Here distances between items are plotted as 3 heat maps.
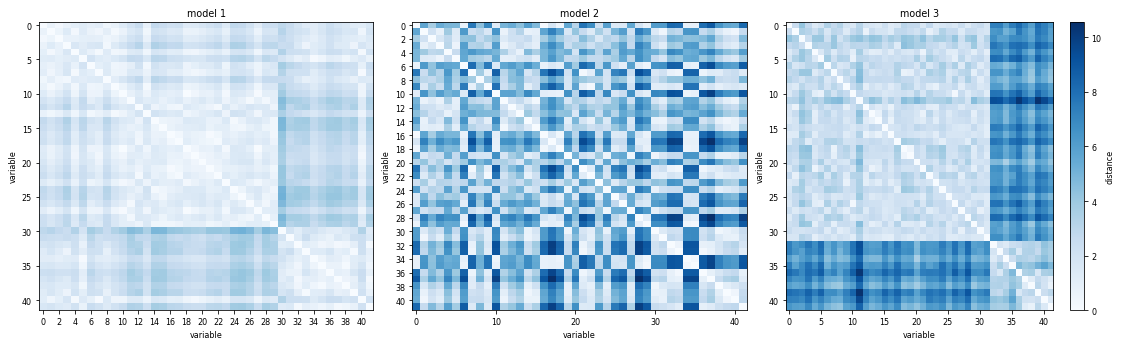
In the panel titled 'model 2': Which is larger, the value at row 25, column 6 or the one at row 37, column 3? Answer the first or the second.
the second
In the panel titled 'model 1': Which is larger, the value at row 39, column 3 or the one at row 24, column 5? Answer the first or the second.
the second
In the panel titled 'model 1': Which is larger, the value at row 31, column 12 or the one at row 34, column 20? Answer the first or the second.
the first
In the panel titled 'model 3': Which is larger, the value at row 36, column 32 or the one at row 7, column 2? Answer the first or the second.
the second
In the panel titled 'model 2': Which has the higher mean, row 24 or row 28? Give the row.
28
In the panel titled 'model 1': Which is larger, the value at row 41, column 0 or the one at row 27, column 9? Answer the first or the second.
the first
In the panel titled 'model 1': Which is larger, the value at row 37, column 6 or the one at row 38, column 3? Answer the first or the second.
the first
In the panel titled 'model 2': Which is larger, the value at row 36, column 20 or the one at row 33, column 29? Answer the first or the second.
the second
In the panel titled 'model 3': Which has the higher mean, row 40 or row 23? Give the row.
40
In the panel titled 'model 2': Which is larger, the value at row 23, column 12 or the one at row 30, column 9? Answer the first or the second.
the first
